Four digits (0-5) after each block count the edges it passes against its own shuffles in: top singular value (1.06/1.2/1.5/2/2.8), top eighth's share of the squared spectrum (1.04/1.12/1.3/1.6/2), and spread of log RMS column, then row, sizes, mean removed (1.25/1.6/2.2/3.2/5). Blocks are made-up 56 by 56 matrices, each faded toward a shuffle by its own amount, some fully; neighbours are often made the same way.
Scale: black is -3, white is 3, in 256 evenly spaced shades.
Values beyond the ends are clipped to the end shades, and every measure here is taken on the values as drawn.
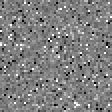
0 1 0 0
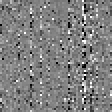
2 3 3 0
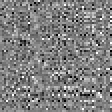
4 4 2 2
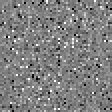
1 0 0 0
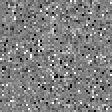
0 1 0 0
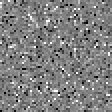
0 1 0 0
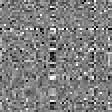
4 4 2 3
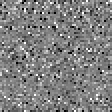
1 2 0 2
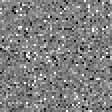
0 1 0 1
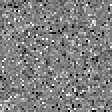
0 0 0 0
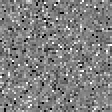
0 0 0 0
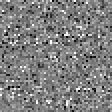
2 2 0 2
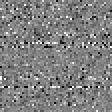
2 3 0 3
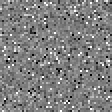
0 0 0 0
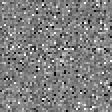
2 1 0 0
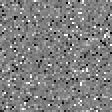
1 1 0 0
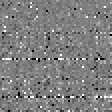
4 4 1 2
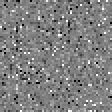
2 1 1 0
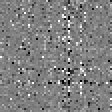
3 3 2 1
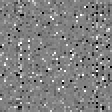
2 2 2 1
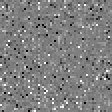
1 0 1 0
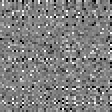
4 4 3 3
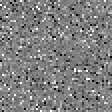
2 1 0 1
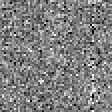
1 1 2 0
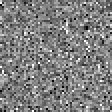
0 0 1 0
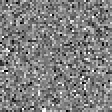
0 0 1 0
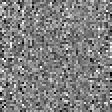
1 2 3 0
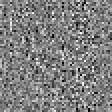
1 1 3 0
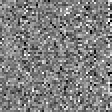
1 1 3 0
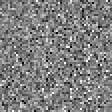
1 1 2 0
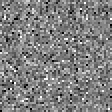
0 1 1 0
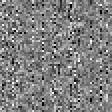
1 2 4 0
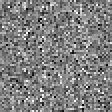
1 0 2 0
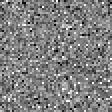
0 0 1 0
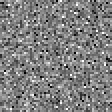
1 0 0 0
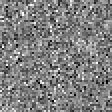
0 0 1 0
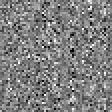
1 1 3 0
